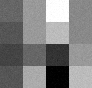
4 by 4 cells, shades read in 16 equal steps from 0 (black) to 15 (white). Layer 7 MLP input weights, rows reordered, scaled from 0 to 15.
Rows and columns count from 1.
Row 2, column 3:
11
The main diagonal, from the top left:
6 9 3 11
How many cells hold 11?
2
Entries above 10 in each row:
1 1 0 1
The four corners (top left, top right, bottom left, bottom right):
6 8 5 11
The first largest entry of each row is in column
3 3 4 4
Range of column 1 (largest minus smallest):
2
